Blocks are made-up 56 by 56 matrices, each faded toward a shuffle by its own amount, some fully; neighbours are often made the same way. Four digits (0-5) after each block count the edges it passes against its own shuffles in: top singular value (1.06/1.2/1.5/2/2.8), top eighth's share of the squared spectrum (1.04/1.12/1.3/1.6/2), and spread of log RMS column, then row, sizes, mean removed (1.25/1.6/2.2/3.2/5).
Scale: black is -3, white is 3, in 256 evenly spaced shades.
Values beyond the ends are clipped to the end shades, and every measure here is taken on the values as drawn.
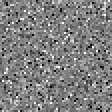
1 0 0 0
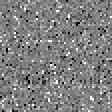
2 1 0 0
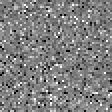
1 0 0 0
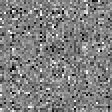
3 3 2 1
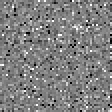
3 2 1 0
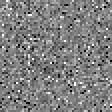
2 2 0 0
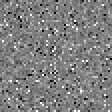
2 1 0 0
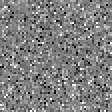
0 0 0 0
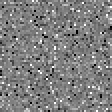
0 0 0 0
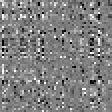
4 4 3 2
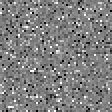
0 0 0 0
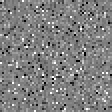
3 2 0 1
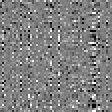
4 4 3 2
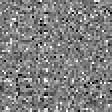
3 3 1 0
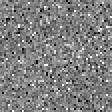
0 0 0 0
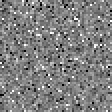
0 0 0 0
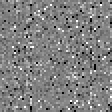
1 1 1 0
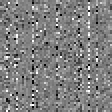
2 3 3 0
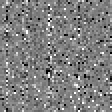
1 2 2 0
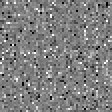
1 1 1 0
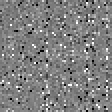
1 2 2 0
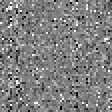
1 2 3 0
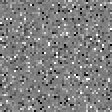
2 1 0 0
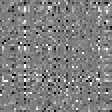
4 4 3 3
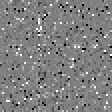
2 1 0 0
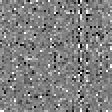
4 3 2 1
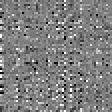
4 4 3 2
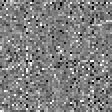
3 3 2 1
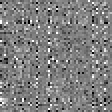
4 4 3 2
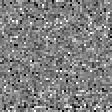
1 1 0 1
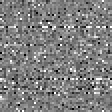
2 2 0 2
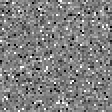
1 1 0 0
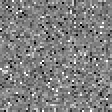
1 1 0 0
